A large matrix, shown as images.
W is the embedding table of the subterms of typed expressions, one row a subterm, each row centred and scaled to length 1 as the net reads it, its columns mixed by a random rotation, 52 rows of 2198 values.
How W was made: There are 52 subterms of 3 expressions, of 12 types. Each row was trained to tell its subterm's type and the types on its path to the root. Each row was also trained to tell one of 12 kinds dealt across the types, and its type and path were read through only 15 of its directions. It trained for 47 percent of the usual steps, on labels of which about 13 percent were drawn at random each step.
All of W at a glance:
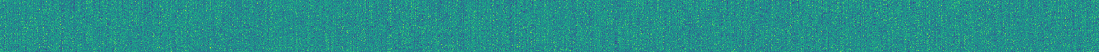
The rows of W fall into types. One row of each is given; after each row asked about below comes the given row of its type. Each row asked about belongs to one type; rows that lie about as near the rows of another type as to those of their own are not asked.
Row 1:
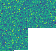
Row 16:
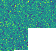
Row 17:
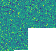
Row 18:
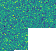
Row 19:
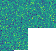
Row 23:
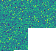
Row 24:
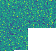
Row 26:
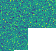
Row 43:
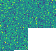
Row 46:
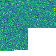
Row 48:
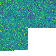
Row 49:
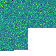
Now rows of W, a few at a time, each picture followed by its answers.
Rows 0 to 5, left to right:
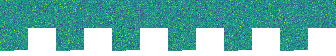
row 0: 23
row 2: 48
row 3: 48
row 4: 16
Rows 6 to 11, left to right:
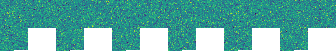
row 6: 18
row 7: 1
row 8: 48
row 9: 16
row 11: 17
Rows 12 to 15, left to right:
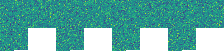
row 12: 24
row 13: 46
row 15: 23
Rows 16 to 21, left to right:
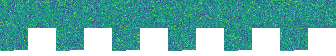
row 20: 23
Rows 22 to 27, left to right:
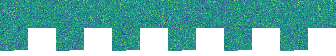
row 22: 16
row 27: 46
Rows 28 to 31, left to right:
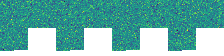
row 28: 16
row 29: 17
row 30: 26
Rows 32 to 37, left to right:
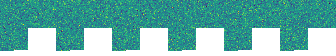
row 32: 26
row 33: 24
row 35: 23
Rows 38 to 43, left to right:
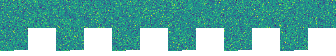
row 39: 48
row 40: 24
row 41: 43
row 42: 46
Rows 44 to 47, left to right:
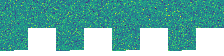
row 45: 49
